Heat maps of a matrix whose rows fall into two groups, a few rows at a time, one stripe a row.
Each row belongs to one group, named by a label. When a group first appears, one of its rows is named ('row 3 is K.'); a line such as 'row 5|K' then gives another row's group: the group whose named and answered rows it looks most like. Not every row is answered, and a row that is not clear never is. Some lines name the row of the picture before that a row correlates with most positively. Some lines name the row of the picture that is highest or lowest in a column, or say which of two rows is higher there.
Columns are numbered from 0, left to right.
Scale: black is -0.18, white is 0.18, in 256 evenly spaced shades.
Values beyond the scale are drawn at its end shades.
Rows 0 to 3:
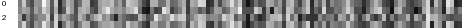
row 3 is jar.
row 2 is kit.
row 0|jar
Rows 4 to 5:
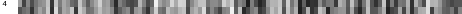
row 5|kit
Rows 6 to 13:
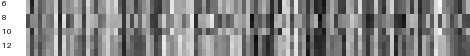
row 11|kit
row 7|kit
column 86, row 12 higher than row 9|Yes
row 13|kit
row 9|jar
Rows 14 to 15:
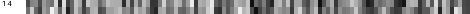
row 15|jar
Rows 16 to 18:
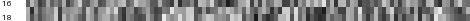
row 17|kit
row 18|kit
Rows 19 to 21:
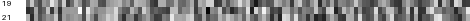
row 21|kit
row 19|jar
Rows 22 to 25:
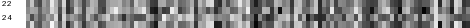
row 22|jar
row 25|jar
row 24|kit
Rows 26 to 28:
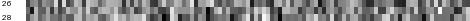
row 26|jar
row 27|kit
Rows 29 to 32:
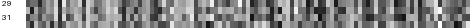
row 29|kit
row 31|jar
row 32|kit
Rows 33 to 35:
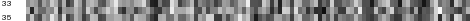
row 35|jar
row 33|jar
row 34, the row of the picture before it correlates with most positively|30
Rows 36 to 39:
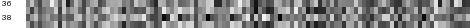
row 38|jar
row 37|kit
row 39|kit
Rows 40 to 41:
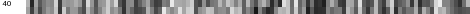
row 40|kit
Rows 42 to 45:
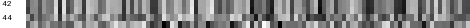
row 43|jar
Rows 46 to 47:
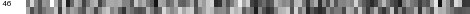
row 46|jar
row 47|kit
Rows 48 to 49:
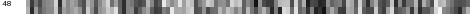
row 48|kit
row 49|kit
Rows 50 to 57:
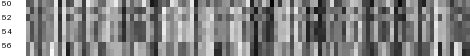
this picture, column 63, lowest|50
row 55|kit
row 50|jar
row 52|jar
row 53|kit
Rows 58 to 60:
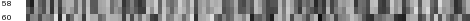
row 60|jar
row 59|kit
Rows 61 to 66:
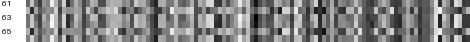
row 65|kit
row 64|jar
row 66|jar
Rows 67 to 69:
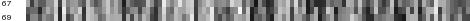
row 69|jar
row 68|kit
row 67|kit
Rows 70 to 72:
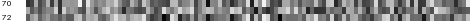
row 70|kit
